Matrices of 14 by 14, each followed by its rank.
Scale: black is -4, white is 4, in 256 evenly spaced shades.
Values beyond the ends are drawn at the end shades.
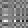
one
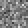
full rank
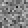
full rank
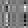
one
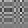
one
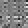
three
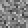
full rank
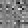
three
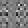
two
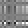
one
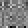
three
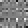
two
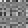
two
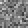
full rank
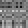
two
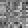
three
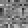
three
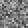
full rank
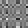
two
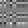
one
